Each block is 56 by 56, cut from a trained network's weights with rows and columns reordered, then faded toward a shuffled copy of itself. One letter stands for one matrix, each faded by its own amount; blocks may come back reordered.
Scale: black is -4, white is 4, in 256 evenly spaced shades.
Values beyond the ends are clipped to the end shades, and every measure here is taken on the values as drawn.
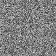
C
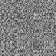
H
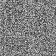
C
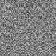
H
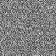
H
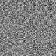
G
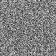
C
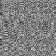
H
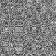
H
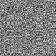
H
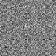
G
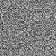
H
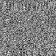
G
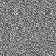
H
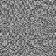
H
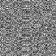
H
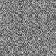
H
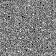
C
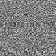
H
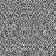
H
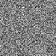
G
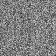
C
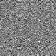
G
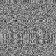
H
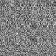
H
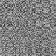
H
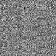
G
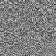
H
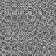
H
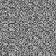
H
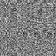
G
